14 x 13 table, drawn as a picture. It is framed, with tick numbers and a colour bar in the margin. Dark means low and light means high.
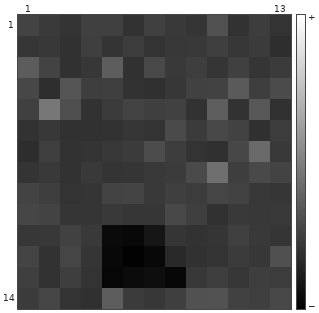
Ninth with the lowest average: bottom middle. Histogram: heavy tails on both sides. Odd patch: lower, in the bottom middle. Average level on the scale: 20%.
